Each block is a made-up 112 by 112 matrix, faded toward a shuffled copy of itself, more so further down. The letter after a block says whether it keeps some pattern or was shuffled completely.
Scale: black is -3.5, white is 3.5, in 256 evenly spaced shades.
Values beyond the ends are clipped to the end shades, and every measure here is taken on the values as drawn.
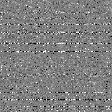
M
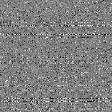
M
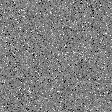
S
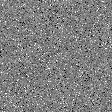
S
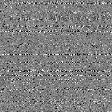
M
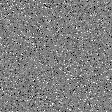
S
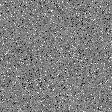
S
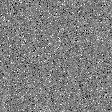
S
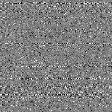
M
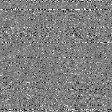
M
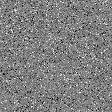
S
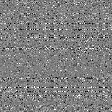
M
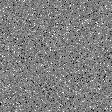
S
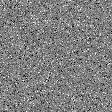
S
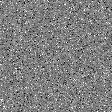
S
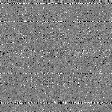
M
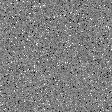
S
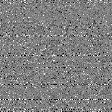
M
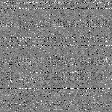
M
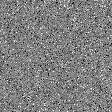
S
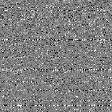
M
